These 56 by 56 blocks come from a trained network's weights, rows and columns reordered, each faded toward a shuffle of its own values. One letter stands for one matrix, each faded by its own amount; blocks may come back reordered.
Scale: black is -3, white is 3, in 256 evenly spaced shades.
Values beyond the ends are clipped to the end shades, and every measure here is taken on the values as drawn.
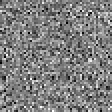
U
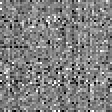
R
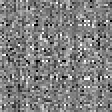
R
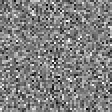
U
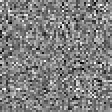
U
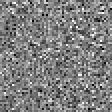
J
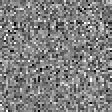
J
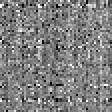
R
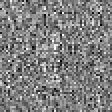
U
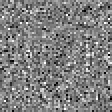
J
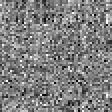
U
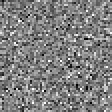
J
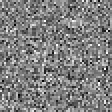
U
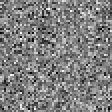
U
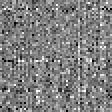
R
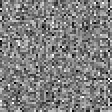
U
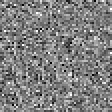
J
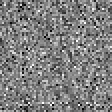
J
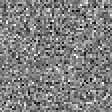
J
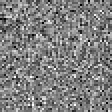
U
